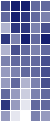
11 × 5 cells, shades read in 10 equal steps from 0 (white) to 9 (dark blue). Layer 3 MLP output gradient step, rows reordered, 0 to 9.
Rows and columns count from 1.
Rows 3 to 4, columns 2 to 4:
8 8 5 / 5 9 6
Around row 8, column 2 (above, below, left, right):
5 4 4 3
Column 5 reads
6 5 7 9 6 7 7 7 6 6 4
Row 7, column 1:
4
